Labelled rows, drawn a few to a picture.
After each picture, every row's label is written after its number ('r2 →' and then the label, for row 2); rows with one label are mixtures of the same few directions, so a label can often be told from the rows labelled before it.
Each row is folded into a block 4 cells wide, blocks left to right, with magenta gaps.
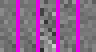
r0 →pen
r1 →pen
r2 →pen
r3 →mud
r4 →mud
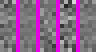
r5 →mud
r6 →mud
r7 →pen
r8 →mud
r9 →mud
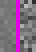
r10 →pen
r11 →mud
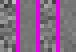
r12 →mud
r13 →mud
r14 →mud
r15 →pen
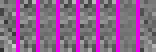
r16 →pen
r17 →mud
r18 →mud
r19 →mud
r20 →mud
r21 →mud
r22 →mud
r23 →pen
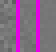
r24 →mud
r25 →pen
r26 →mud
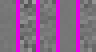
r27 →mud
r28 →mud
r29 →mud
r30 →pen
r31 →mud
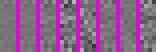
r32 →mud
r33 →mud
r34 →mud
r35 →mud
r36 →pen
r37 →mud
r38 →pen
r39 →mud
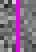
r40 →mud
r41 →pen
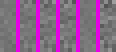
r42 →pen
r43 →mud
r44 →mud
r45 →mud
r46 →pen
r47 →mud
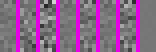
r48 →mud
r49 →pen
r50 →mud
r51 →mud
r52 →mud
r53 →mud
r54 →mud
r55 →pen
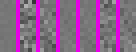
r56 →mud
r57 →mud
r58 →pen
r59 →pen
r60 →pen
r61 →mud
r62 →pen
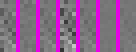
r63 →pen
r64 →mud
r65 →pen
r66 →pen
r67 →pen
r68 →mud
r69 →pen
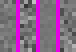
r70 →mud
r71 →mud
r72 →mud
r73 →pen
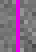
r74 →mud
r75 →pen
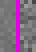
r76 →pen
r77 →mud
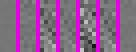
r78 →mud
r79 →mud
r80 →pen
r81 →pen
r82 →pen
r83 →pen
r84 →mud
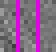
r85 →pen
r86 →pen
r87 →mud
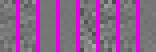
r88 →mud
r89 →mud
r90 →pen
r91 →pen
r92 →pen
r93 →mud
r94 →mud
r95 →pen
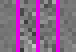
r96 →mud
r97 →pen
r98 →mud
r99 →pen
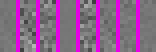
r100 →pen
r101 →pen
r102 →mud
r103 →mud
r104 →mud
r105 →pen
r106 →mud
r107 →mud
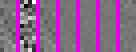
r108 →pen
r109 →mud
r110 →pen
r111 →pen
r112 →pen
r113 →mud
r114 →mud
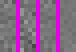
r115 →mud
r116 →pen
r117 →mud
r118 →pen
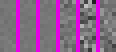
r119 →pen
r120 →mud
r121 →mud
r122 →mud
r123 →mud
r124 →pen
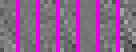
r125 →pen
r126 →pen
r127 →mud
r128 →pen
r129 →pen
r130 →mud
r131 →pen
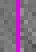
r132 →pen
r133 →pen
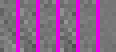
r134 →pen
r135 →pen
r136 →mud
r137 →pen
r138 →mud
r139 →pen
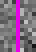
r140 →mud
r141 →pen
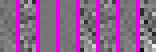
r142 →pen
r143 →mud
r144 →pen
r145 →pen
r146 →pen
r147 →mud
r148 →pen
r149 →pen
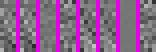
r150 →pen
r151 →pen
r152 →mud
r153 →mud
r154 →pen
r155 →pen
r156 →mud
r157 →mud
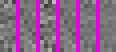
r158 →mud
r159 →pen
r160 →mud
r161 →pen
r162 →mud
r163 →mud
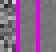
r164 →mud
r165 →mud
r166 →mud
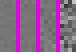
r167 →mud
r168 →mud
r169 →pen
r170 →mud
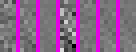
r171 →mud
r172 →pen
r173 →pen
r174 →pen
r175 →mud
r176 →pen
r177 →pen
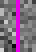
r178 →pen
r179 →mud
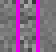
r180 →mud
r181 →mud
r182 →pen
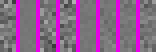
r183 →mud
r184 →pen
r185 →pen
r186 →mud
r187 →mud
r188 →pen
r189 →mud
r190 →mud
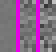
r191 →mud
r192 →mud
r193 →mud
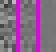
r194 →mud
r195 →mud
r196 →mud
